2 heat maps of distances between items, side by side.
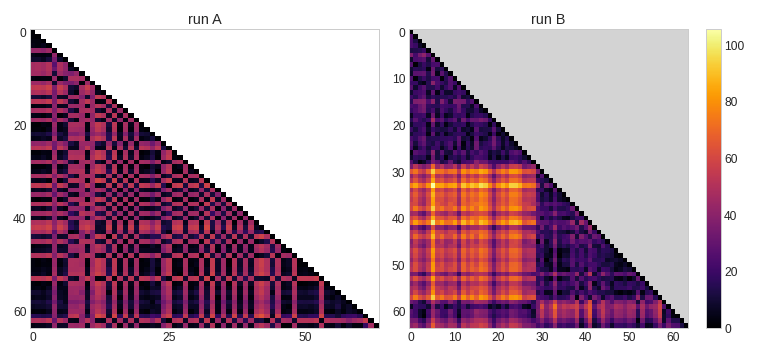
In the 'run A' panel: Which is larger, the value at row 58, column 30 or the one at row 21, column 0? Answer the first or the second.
the first
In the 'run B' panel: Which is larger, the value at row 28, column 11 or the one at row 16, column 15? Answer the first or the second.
the second
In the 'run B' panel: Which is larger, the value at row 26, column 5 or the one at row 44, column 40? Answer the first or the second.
the first
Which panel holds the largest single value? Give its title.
run B
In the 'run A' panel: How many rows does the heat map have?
64
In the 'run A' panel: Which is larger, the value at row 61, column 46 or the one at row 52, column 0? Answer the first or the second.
the first
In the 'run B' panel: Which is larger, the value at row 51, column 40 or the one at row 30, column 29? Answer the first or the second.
the second
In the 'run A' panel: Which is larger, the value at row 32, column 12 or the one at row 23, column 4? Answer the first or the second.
the first
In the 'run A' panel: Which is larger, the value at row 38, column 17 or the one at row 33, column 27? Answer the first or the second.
the second
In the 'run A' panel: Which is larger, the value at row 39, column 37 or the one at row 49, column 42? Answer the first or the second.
the second
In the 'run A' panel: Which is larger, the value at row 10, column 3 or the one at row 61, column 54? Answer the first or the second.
the second
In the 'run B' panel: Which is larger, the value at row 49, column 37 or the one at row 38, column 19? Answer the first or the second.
the second
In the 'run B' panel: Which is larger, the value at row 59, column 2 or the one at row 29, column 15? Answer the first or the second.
the second
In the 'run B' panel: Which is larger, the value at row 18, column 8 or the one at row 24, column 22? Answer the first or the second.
the second
